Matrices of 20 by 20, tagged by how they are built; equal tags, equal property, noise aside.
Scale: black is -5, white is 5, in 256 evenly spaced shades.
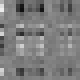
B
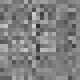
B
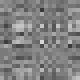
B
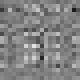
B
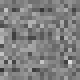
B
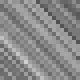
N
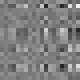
B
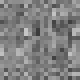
B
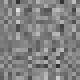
B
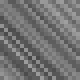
N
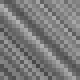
N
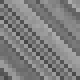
N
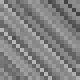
N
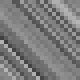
N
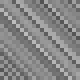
N
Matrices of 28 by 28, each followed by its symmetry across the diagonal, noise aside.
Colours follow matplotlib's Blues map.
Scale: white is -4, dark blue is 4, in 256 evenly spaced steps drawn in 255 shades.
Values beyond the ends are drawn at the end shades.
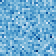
symmetric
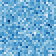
neither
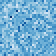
symmetric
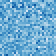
neither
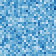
neither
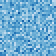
antisymmetric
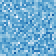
symmetric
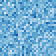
symmetric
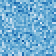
antisymmetric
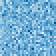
neither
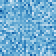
antisymmetric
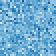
antisymmetric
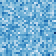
neither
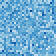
symmetric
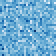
antisymmetric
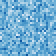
neither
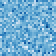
antisymmetric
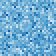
symmetric
